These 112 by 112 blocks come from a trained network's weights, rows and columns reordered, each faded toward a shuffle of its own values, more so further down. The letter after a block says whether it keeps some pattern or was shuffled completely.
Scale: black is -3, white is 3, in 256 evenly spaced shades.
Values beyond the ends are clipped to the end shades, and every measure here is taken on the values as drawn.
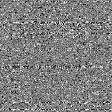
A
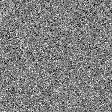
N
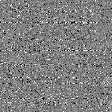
A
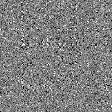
A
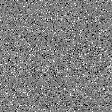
A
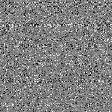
A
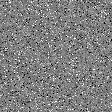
N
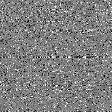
A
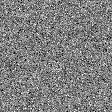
N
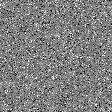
N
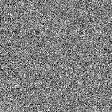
A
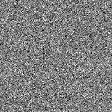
A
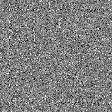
A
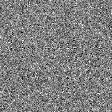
A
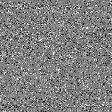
A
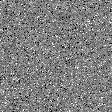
N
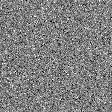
N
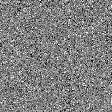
A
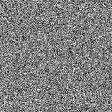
A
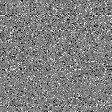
A
